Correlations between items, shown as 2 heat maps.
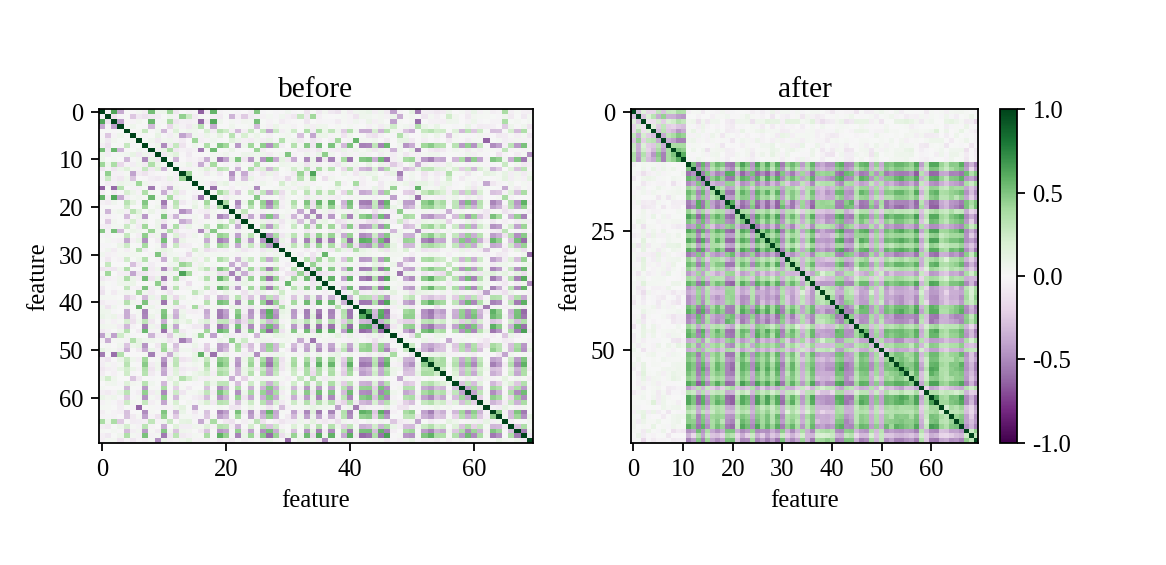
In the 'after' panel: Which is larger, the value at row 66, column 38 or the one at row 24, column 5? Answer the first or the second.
the second
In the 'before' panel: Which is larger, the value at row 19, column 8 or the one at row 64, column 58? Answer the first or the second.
the second
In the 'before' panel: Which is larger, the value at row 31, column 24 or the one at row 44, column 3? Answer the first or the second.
the first
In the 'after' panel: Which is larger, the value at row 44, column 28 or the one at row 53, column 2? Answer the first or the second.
the second
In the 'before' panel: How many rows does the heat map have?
70
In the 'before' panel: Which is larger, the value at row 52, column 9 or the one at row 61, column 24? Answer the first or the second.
the second
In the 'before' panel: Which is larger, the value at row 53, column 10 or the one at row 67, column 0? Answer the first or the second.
the second
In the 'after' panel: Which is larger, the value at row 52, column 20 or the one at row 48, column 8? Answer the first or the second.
the second
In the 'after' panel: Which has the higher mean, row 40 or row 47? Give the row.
47
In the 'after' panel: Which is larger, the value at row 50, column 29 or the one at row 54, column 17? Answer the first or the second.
the second
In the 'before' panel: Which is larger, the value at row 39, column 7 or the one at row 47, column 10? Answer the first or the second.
the second
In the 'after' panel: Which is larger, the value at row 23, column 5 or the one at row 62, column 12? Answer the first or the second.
the second
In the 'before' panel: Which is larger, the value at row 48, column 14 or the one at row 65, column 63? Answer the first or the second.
the second
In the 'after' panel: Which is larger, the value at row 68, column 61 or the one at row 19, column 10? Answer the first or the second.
the second
